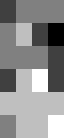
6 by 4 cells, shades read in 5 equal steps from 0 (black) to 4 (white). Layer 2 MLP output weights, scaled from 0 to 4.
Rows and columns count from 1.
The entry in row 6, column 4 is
4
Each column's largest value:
3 3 4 4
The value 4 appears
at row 4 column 3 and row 6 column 4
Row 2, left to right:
2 3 1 0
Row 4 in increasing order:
1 1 3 4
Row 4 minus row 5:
-2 0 1 -2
